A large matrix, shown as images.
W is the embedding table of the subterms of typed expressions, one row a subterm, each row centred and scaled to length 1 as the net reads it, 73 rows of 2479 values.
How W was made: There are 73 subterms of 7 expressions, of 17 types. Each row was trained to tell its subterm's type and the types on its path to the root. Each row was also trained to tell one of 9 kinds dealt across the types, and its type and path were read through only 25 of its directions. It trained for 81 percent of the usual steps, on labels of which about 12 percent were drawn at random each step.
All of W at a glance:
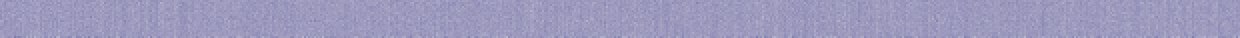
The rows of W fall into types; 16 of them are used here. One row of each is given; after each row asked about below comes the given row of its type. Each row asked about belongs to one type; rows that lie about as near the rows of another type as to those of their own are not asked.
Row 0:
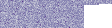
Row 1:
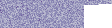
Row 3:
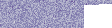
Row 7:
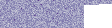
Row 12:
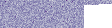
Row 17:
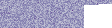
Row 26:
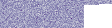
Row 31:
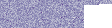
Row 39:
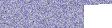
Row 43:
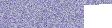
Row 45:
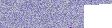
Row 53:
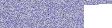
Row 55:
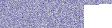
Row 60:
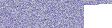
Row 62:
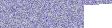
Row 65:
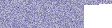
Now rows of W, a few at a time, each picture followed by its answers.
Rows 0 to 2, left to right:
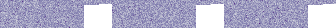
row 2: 17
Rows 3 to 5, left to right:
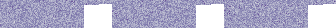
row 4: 43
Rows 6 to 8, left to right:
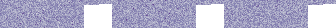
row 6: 7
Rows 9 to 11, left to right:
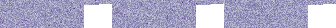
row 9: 26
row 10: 60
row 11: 45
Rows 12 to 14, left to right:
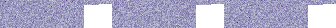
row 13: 60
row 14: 39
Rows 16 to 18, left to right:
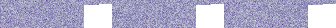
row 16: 53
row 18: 60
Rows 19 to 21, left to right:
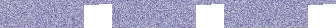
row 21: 45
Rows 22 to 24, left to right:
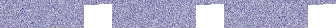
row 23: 31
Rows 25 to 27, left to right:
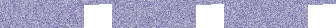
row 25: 60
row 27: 45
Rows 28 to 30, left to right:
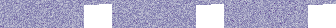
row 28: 1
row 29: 39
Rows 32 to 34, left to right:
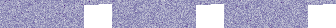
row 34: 26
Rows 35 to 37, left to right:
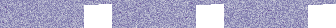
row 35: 1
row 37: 17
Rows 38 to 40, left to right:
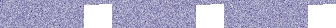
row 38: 17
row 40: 43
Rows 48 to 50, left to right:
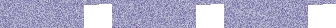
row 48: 43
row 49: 1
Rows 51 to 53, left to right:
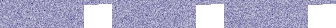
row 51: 31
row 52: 1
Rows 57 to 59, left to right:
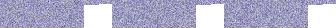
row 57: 26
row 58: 45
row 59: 31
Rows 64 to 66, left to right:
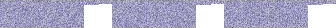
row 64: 3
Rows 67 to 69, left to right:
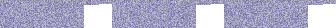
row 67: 43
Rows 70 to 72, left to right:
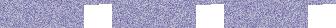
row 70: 65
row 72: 3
